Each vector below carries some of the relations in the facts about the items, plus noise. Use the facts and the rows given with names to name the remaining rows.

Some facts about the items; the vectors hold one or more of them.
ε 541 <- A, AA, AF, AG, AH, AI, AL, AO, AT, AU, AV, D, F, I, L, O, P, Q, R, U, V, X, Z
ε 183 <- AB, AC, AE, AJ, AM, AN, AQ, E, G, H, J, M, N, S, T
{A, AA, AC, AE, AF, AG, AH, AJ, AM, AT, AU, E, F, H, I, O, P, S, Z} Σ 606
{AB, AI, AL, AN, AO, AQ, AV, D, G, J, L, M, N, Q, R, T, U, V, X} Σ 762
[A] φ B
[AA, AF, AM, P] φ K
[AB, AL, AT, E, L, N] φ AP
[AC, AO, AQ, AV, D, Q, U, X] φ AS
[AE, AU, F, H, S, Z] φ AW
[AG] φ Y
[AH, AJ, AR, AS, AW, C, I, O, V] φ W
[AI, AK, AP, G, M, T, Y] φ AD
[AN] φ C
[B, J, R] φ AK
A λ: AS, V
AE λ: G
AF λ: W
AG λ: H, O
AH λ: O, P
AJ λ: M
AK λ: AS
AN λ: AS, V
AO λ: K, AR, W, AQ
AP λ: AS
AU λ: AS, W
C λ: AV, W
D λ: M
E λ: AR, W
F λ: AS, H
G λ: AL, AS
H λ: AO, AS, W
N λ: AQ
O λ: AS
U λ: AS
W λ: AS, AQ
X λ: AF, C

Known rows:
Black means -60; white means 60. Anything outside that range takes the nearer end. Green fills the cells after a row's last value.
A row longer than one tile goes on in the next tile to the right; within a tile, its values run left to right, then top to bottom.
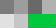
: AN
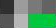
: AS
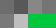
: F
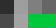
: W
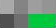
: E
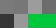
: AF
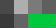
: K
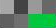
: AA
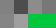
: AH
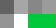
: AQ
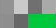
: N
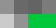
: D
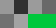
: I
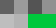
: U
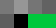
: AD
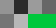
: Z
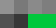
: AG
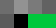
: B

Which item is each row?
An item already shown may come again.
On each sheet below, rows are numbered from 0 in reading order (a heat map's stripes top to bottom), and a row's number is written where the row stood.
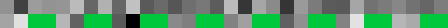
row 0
AE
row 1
G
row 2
AP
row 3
AW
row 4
AM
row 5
C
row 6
AV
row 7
Q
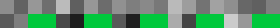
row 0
P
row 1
AT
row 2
A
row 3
AB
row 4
D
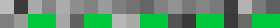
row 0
AM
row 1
M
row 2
Q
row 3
AG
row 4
K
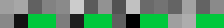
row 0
L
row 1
AL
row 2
AK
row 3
V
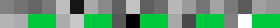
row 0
Q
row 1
AJ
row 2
AP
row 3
AB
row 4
H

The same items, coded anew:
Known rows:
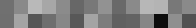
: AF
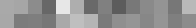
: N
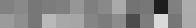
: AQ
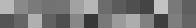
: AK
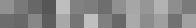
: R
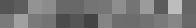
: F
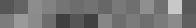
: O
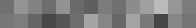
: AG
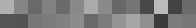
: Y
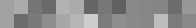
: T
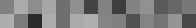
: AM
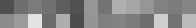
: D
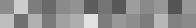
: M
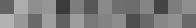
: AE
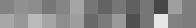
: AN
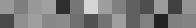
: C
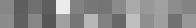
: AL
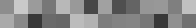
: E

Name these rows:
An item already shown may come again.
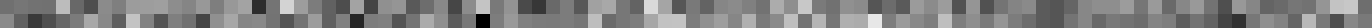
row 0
AT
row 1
C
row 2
AS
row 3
AB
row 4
M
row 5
AH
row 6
A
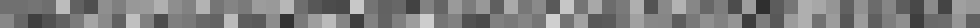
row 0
AT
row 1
AP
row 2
U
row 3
K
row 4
H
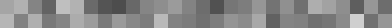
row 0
G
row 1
V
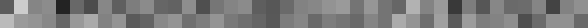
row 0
AJ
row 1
AH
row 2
AE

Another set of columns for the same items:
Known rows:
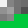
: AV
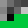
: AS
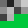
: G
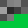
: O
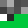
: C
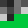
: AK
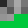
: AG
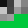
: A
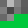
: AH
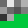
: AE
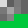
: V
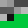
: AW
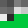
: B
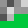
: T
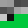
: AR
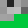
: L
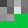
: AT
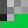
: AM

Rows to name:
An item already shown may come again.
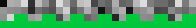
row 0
E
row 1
AF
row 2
AQ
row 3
U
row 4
AN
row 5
D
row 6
AJ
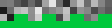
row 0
K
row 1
N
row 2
G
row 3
AH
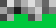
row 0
H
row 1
AQ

